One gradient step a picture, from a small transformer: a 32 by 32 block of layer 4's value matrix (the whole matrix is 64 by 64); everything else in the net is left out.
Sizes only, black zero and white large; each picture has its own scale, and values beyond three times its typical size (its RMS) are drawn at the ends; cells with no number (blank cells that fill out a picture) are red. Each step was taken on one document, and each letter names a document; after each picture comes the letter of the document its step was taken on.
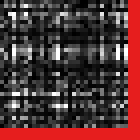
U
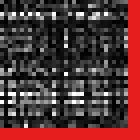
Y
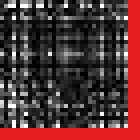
U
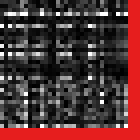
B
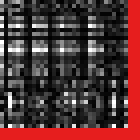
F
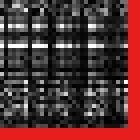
B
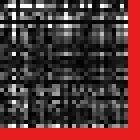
U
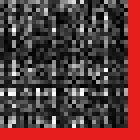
Y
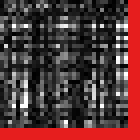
U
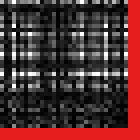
Y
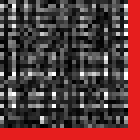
Y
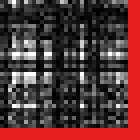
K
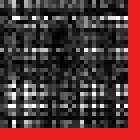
K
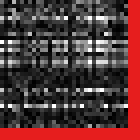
Y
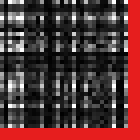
F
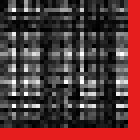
K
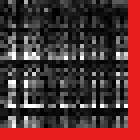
K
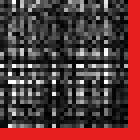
Y
